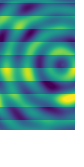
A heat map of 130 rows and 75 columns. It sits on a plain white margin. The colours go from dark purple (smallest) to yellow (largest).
Rings: centred on the middle right. Stripes: horizontal, repeating 5 times. Slope: none. Histogram: bell-shaped.
